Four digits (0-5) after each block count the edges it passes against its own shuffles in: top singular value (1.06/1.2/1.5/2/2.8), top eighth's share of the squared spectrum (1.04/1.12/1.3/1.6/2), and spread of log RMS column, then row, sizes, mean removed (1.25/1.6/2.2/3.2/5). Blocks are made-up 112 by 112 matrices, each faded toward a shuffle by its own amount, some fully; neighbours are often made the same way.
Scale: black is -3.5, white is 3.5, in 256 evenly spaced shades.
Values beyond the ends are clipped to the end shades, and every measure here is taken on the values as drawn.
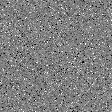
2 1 0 0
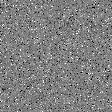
2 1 0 0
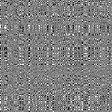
5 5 4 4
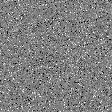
2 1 0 0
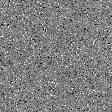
1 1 0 0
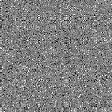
4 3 2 1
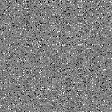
4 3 1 2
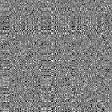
5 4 3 3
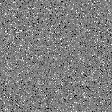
3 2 0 0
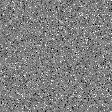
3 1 0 0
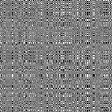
5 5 4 4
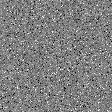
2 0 0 0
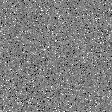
2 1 0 0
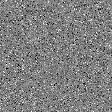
3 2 1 0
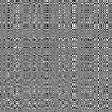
5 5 4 4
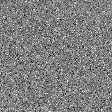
2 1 0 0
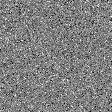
0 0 0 0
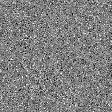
3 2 1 1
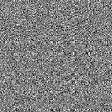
4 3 2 2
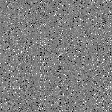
4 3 2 1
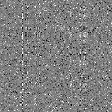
4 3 2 1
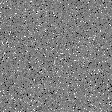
0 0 0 0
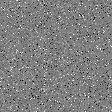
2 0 0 0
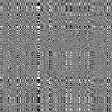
5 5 4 4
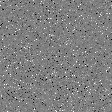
0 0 0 0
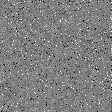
2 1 0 0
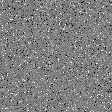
0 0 0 0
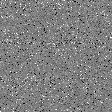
1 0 0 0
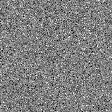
3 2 0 0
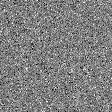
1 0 0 0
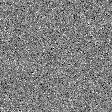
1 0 0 0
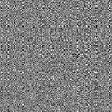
5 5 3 3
